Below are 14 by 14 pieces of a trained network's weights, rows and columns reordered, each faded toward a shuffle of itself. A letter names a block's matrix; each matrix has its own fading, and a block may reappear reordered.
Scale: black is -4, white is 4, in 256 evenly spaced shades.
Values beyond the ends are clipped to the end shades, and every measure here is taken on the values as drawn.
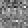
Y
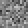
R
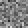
R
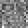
Y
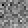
Y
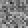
R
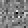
Y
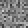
R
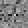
Y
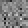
Y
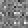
Y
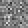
Y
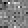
Y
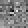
Y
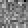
Y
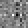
Y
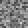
R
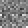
Y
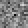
Y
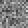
R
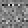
Y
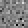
Y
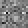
Y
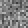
R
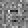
Y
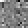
Y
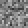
R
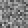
R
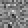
R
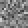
R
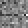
Y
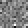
Y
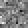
Y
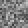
R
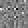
Y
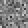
R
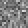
R
